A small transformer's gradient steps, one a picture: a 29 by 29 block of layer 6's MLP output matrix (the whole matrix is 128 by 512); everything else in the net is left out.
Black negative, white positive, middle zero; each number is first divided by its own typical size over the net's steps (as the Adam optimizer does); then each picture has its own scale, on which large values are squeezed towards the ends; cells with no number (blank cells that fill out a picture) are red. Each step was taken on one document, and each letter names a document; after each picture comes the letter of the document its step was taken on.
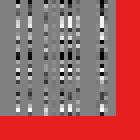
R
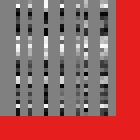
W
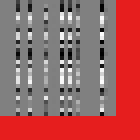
R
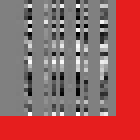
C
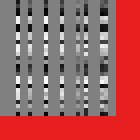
W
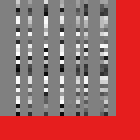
W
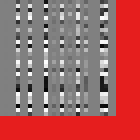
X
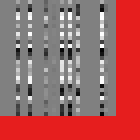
R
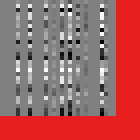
R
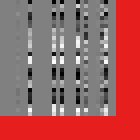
C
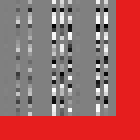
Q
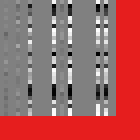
Q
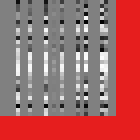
X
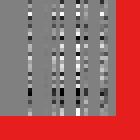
C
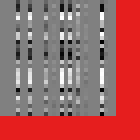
R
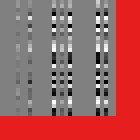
Q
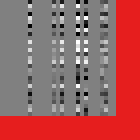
C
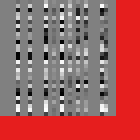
R
